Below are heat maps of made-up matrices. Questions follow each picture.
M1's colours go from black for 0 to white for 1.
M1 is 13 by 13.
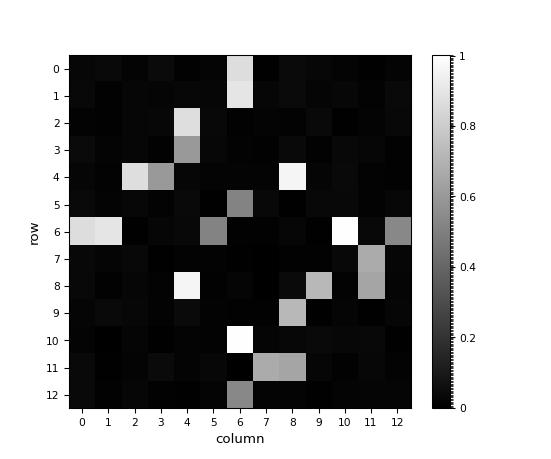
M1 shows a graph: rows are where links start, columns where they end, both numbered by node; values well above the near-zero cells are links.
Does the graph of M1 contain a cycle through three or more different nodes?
no
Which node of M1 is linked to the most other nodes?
node 6
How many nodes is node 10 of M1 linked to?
1
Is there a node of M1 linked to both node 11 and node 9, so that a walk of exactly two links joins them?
yes
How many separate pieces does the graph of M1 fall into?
2
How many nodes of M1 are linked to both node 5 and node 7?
0
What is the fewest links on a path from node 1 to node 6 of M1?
1
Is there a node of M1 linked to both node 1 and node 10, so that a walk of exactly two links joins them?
yes
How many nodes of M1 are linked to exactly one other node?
9
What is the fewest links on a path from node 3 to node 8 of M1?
2
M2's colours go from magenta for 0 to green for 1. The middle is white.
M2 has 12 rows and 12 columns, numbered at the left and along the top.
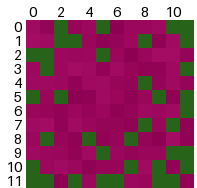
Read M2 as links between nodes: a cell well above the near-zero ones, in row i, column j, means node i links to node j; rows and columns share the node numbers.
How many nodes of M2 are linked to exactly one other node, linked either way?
2
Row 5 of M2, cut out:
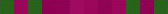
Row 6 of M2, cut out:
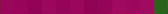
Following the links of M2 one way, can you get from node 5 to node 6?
yes
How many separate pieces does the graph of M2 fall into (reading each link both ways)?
1
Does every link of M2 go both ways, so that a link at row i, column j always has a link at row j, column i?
yes
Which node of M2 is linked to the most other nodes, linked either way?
node 11
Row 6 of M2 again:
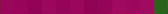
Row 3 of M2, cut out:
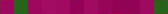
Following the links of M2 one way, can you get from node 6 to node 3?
yes
